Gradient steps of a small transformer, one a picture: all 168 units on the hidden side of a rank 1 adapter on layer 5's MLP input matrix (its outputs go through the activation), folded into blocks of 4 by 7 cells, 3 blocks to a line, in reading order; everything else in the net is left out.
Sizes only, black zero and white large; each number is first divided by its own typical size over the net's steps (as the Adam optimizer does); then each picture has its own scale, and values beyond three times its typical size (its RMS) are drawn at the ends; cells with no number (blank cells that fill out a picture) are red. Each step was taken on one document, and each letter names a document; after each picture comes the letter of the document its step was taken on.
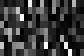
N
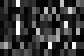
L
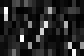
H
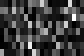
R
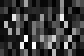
L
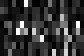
L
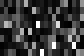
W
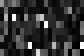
H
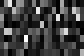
R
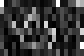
W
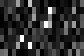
H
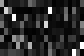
H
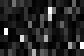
H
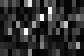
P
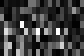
R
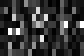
L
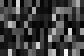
W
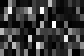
N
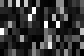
W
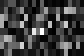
R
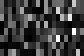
W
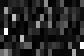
H
